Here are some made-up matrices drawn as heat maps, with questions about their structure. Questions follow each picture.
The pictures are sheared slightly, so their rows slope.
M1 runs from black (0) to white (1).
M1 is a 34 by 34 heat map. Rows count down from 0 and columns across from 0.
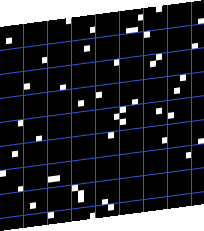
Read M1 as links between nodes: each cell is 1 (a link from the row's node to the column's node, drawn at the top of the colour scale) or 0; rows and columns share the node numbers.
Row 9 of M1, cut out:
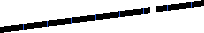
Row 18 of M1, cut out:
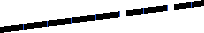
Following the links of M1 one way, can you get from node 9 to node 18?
yes
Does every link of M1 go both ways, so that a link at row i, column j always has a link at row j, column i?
no
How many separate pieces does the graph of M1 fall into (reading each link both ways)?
1
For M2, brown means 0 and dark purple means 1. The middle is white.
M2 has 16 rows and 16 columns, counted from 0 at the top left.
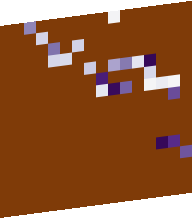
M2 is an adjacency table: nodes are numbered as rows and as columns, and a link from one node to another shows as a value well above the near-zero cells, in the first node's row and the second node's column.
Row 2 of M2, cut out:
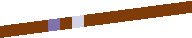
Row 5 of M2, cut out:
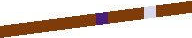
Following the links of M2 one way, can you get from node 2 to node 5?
no
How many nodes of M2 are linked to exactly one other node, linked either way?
2
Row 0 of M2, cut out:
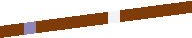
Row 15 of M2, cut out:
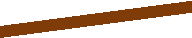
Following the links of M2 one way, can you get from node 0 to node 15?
yes
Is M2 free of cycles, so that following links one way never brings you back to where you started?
yes
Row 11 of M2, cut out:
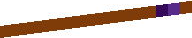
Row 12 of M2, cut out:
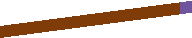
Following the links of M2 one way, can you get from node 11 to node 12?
no
